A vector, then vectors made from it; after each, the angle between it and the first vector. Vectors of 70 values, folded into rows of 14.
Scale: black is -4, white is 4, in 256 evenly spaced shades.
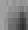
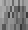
partly aligned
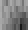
nearly parallel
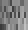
partly opposed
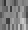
partly opposed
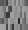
orthogonal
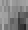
nearly parallel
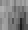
nearly parallel
